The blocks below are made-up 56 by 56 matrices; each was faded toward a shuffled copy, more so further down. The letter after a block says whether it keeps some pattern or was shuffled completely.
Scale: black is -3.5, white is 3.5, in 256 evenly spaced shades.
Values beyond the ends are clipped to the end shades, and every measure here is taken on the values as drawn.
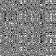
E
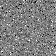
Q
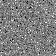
Q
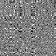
E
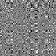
E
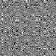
E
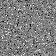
Q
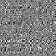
E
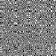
E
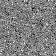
Q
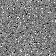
Q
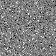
Q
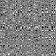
E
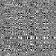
E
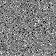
Q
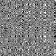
E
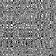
E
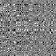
E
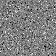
Q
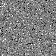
Q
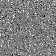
Q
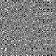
E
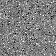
Q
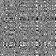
E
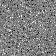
Q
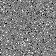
Q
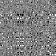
E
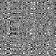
E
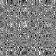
E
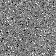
Q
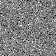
Q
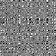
E
